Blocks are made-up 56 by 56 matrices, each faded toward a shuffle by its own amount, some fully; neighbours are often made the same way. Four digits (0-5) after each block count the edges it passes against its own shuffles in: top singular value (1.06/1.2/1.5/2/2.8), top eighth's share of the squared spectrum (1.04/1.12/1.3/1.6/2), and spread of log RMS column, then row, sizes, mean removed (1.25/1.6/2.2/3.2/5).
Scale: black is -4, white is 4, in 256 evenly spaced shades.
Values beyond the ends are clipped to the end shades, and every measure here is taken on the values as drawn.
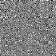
3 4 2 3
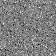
0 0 0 0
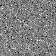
0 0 0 0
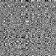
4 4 2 3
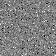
0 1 0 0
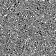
1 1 0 0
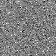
2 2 0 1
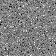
0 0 0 0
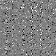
3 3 2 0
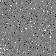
0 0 0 0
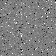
1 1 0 0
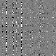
3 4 3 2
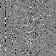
2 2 2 0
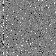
2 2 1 0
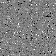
1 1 1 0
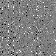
2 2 2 1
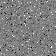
0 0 0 0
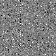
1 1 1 0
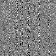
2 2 3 0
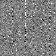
2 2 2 0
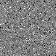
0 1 1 0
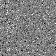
0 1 0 0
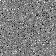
1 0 0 0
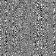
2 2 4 0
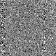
1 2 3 0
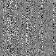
1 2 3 0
